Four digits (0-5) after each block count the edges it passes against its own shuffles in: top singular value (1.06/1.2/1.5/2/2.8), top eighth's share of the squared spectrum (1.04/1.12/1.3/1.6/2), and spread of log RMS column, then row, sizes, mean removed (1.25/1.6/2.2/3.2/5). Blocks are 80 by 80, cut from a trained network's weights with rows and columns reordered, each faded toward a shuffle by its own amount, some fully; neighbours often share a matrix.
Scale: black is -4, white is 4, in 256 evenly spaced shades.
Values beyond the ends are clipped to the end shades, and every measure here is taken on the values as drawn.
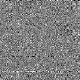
3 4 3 2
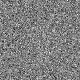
1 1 0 0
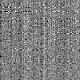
3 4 1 3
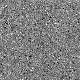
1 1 0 0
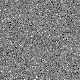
0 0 0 0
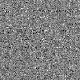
3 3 1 2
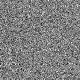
2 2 0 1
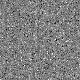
0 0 0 0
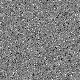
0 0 0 0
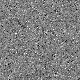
0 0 0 0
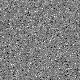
0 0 0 0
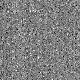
1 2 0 1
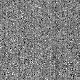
2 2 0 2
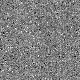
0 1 0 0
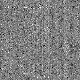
2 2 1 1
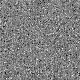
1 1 0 0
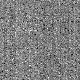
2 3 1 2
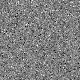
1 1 0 0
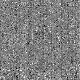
2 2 0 2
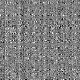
3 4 1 3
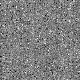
1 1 0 1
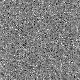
0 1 0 0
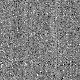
2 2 0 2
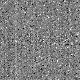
2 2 0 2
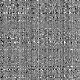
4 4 1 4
